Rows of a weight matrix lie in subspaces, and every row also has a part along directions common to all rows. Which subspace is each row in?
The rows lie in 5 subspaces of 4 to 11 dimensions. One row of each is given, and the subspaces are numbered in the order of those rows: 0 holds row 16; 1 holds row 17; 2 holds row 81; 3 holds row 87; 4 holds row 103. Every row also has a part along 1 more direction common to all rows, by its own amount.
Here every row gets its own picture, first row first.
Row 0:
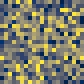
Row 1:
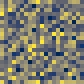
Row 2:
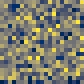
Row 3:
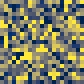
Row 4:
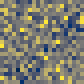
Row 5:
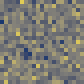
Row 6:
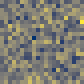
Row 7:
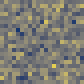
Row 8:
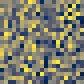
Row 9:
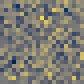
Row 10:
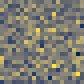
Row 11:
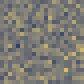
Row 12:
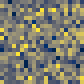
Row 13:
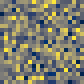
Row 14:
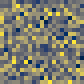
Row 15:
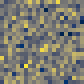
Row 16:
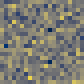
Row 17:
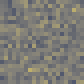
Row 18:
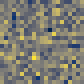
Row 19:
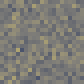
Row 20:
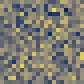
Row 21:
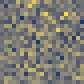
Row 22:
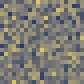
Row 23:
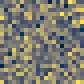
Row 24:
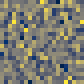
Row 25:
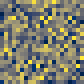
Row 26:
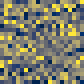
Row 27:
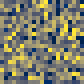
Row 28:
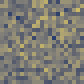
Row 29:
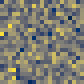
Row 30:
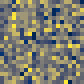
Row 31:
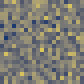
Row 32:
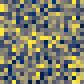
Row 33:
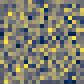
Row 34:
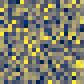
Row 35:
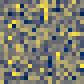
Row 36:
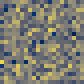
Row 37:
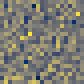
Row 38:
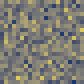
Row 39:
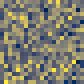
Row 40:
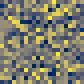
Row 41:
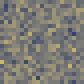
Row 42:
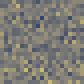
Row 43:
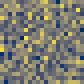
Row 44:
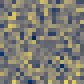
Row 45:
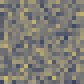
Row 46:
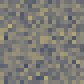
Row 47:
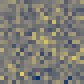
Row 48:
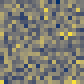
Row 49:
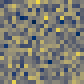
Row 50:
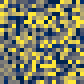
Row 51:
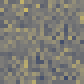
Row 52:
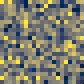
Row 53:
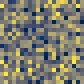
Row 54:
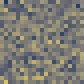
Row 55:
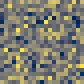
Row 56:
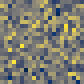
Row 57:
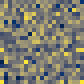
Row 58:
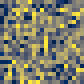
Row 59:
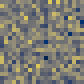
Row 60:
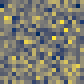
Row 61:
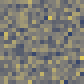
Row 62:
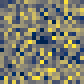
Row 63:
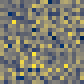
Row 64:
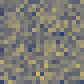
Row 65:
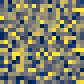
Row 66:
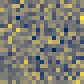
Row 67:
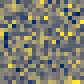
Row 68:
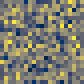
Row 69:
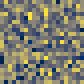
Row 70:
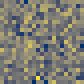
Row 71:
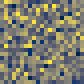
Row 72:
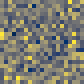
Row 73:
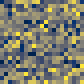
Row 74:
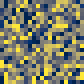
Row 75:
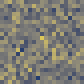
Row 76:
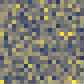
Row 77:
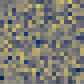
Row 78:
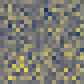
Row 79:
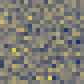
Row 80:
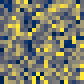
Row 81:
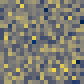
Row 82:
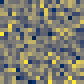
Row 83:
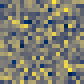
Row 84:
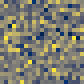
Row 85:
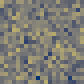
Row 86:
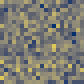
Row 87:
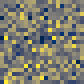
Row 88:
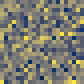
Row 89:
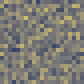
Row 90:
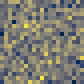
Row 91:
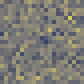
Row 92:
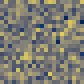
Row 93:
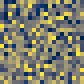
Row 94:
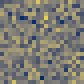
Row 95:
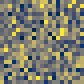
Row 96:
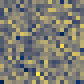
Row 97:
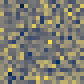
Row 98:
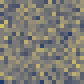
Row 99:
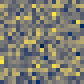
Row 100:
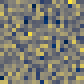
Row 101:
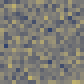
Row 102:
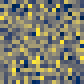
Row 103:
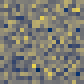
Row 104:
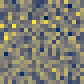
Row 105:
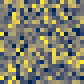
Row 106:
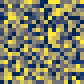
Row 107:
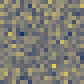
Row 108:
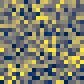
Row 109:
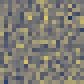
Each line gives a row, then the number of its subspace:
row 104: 0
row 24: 3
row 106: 4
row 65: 1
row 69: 2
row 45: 2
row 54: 2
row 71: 0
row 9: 4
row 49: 0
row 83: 4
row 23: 1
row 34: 2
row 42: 4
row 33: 1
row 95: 4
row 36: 1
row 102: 2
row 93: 0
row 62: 3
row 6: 2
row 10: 2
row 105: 3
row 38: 2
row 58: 2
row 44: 3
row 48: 2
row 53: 2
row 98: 2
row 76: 2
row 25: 4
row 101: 0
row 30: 3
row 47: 3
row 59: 2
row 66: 2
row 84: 0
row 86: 1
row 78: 4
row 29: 3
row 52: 1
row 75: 3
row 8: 1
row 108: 3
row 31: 0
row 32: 2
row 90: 2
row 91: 3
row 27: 4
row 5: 2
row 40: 4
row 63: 4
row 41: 1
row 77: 1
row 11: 1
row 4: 2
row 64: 1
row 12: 3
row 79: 2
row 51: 2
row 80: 1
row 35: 4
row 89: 0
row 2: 2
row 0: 2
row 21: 0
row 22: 0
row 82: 3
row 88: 1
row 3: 2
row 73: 1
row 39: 2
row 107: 2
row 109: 1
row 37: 1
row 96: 1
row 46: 3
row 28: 4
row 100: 1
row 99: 2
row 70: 1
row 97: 2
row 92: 2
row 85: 3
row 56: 4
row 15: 0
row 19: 3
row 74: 1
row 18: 3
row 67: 0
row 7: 2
